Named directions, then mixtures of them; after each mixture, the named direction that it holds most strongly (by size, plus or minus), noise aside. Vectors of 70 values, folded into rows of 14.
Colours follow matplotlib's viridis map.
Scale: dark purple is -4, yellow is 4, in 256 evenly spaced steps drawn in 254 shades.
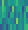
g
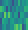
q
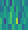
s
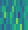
s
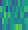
q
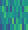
q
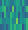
g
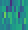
q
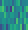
g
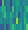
g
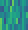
s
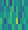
s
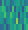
g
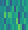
s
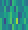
s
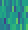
g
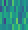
s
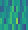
s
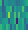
g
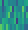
g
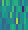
g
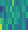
q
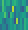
g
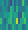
s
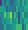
q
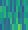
q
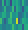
s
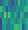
q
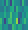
s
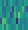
g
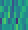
q
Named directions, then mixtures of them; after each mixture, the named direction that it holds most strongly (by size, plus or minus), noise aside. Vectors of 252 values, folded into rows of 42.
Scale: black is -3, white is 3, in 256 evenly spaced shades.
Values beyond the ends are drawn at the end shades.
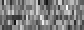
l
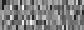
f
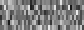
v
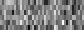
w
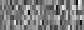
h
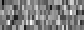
f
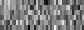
w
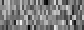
w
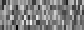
f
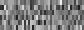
v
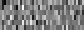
f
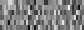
w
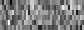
v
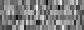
l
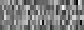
h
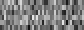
w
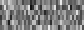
v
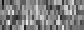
l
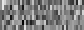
f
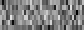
v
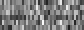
l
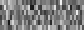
v
